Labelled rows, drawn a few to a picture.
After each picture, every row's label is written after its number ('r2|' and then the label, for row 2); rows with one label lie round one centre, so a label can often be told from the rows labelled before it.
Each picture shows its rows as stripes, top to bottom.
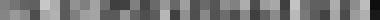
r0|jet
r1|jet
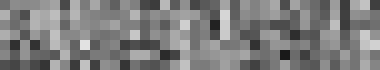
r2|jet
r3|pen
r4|pen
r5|pen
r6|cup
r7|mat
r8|cup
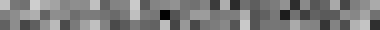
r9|pen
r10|mat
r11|jet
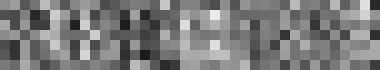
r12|jet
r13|cup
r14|cup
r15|jet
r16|cup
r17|cup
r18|mat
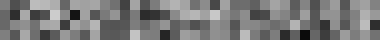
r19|pen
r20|cup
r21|jet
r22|mat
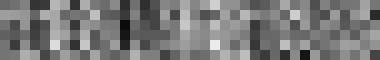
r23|cup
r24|jet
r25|cup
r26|cup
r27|cup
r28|mat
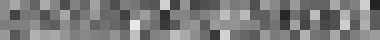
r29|jet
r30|mat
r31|mat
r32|pen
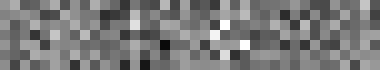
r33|jet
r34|mat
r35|pen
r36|cup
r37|mat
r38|pen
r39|cup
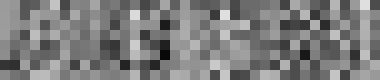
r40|jet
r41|pen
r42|mat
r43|pen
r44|mat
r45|mat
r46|cup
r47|pen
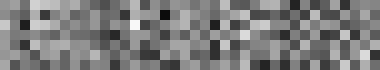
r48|pen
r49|mat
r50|pen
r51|mat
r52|pen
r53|jet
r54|mat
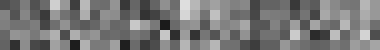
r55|cup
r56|cup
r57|mat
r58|jet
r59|cup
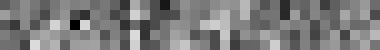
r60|mat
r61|mat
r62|cup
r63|pen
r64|pen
